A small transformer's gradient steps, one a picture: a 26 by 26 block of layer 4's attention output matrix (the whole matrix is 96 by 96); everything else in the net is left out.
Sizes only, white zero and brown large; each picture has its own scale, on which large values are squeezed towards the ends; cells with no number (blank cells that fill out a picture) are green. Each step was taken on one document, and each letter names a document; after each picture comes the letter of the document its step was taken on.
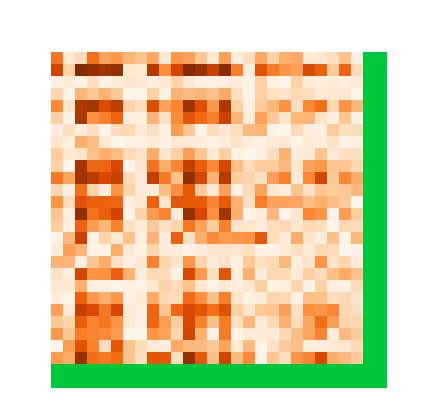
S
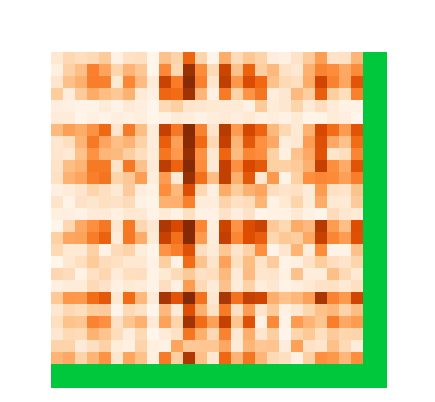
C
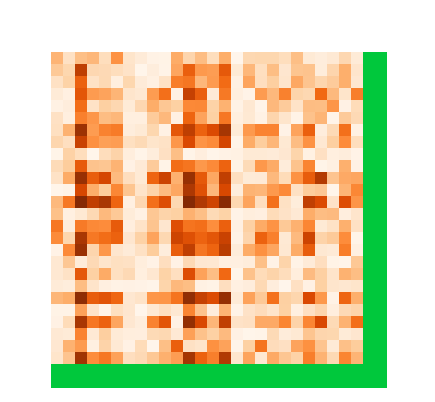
S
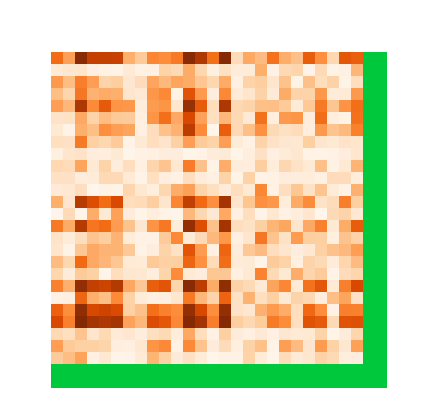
S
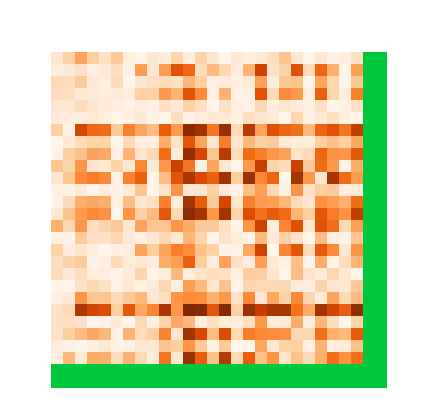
C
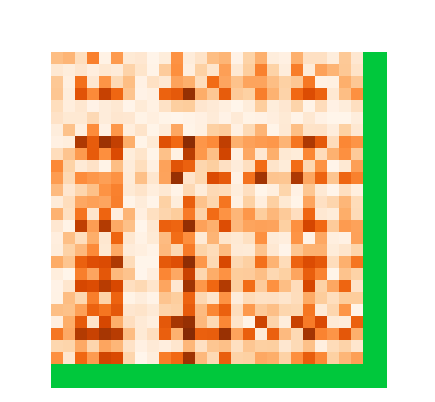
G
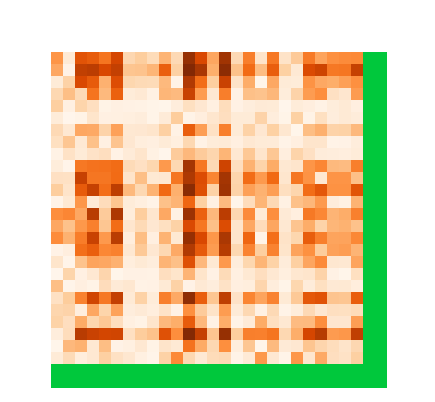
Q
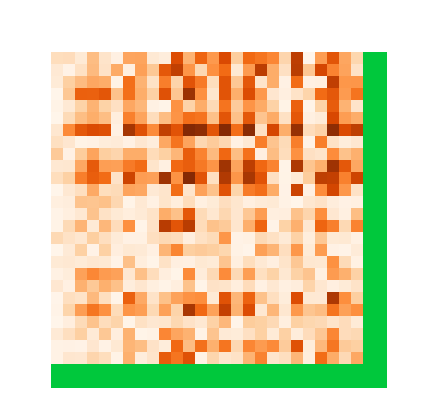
C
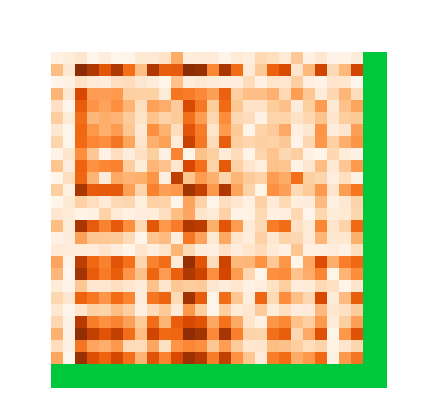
S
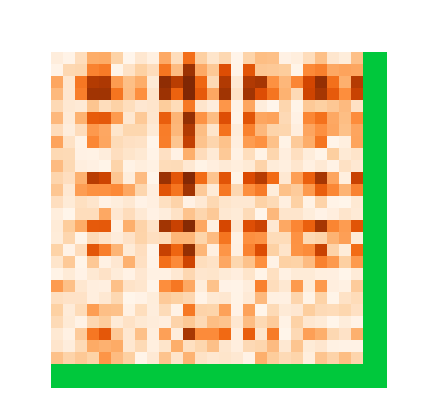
C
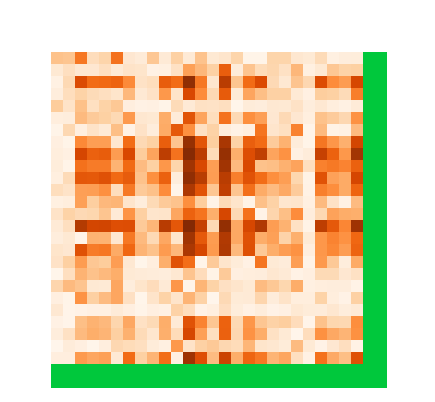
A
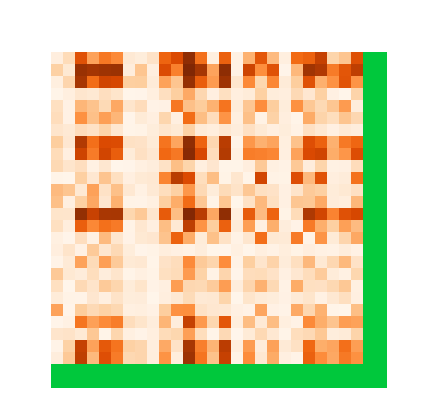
Q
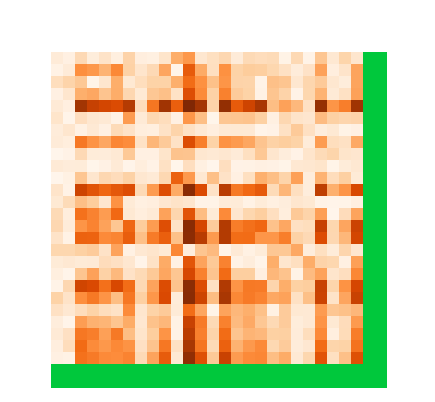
A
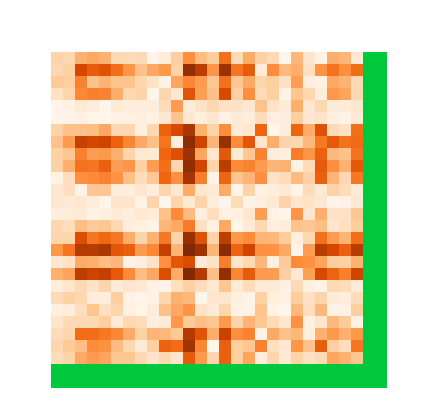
S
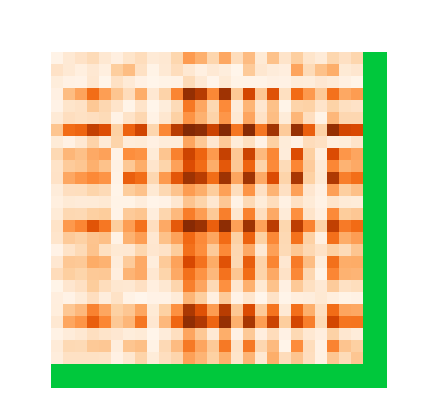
C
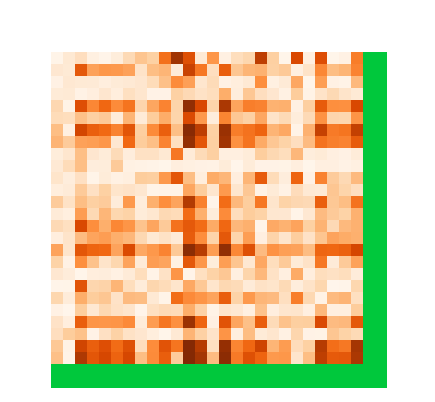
A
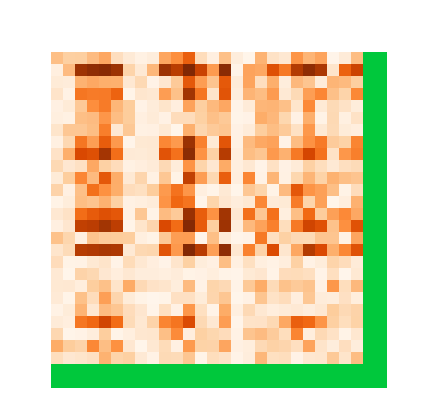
Q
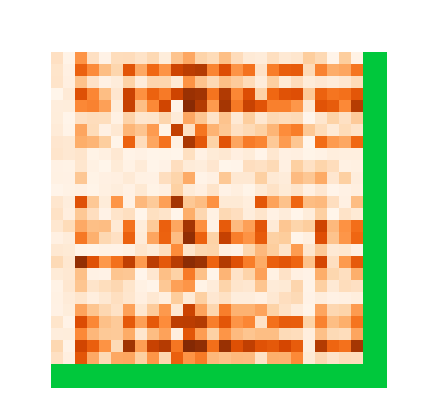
A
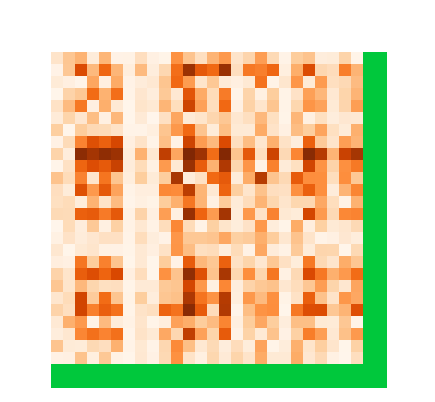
Q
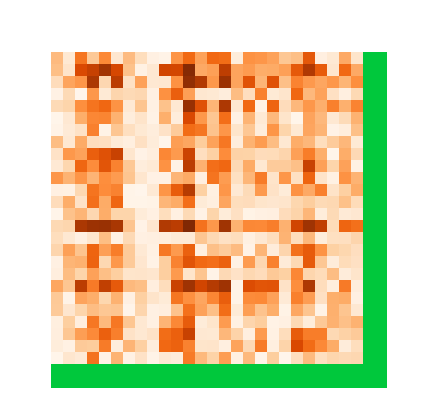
G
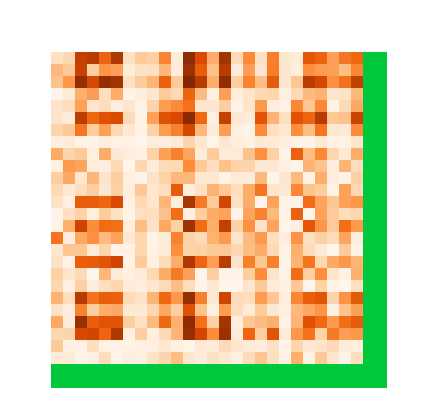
Q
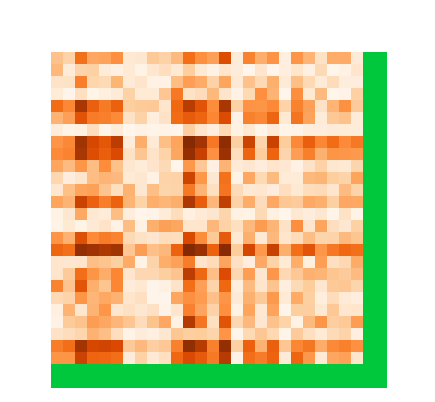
S
